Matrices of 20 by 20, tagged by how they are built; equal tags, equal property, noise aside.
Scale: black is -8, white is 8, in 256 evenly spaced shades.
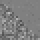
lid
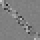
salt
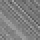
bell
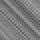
bell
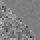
lid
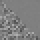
lid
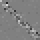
salt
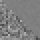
lid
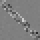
salt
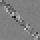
salt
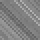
bell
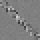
salt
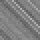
bell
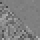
lid
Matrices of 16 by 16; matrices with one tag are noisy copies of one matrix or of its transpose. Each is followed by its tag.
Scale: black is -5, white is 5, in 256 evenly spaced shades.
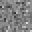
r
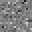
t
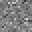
t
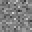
t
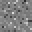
t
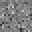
t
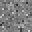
t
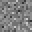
t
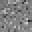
t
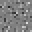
r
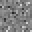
r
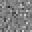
r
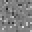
r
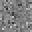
r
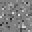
t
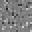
r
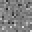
r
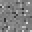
r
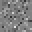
t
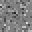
r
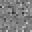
r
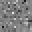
t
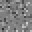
r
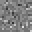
r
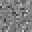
r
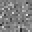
t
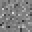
t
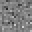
r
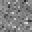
t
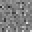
r
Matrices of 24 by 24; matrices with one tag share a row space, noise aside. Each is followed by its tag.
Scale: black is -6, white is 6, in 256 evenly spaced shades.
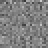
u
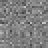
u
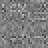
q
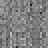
u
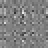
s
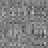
q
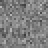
u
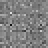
u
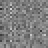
u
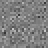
q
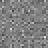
q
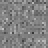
q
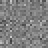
u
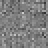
q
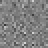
s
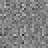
s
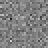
u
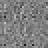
s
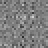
s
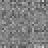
q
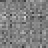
u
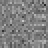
q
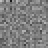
u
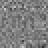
q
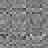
u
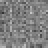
u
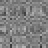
u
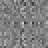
s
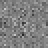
s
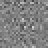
s
